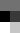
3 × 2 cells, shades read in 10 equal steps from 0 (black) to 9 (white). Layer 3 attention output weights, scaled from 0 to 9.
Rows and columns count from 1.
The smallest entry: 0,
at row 2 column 1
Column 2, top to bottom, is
4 2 7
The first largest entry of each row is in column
1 2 1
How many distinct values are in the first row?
1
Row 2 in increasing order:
0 2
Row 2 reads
0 2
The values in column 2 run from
2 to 7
